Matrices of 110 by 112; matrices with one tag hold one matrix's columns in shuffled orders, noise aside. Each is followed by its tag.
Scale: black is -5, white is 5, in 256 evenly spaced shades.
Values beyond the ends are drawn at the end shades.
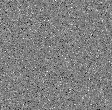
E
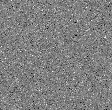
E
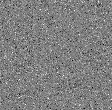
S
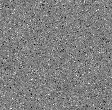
S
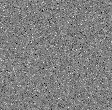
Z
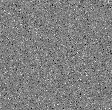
S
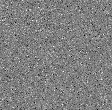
E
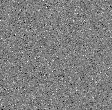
E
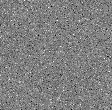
E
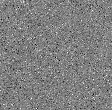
S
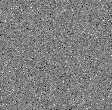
E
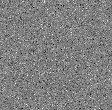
S
